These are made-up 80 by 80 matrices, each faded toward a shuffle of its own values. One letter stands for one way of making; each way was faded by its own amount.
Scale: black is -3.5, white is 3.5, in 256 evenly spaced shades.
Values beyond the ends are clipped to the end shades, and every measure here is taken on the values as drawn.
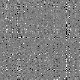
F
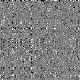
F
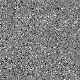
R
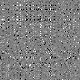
F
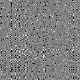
F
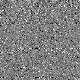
R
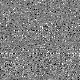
R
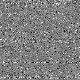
R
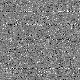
R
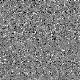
R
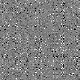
F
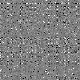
F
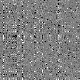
F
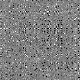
F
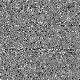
R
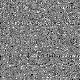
R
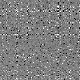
F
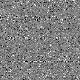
R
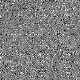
R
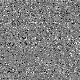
R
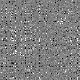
F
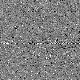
R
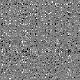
F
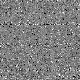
R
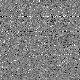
R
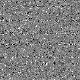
R
